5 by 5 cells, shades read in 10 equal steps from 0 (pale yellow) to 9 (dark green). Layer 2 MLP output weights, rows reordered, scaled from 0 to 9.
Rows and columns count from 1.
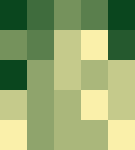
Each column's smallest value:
0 4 2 0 0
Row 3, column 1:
9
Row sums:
36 21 20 11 10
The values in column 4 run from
0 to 6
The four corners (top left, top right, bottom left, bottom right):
9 9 0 0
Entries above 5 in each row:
4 2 1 0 0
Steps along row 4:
up down down up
